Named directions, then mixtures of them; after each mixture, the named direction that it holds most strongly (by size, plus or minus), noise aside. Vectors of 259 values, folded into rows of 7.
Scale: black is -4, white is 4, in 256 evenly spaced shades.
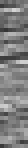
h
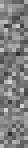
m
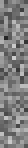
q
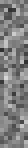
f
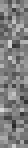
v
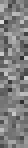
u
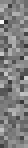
u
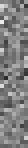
u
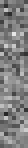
q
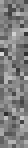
f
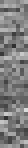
h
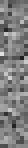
u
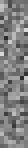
u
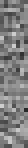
q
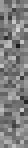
v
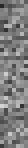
m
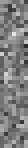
f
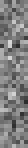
v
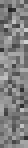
m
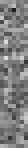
f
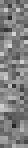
v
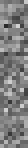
m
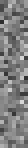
u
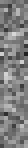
f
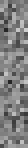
v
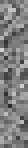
f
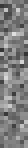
f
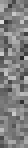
u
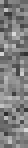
q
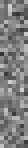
u
